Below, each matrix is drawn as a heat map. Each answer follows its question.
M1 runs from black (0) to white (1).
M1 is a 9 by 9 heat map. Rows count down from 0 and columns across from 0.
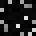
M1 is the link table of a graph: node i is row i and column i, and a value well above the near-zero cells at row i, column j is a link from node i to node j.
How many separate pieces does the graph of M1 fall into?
2
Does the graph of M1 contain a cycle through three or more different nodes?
no
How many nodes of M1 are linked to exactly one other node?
2
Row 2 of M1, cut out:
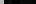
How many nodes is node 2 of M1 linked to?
1
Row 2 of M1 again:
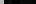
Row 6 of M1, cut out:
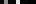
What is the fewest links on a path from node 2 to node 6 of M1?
6
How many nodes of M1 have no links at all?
1
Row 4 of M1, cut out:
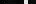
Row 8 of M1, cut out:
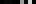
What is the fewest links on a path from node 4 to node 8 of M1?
4
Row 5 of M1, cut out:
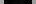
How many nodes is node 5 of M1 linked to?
2
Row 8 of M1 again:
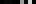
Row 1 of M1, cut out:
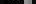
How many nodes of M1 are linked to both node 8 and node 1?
1
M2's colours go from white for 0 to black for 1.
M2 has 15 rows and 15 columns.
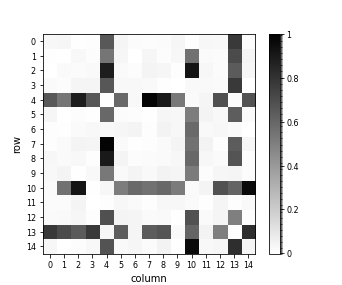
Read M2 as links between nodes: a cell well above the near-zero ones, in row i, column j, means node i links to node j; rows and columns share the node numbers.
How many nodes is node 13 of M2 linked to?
10
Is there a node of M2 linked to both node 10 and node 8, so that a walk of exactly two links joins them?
yes
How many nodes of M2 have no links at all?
1
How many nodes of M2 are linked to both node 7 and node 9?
2
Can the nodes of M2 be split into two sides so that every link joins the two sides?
no
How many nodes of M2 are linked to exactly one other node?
1
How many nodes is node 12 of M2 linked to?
3
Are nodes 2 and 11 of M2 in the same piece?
no
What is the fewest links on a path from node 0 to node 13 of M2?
1
